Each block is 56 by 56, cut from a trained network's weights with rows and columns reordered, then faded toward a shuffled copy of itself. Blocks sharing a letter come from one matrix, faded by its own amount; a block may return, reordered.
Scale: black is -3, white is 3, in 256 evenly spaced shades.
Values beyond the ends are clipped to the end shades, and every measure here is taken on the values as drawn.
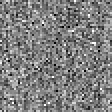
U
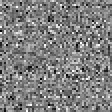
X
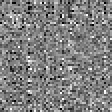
X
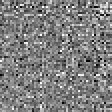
X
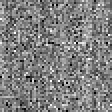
U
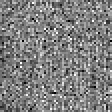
U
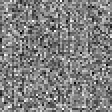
U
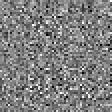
X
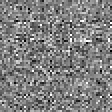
X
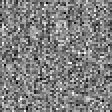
U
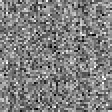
U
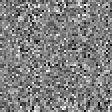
X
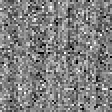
U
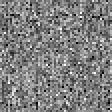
U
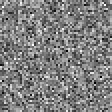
U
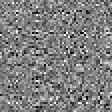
X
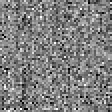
U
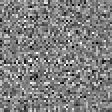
X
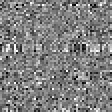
X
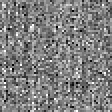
U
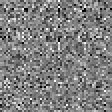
X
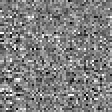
X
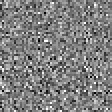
X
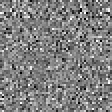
X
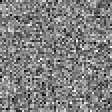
U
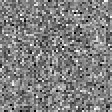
U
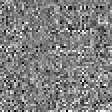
X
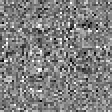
X
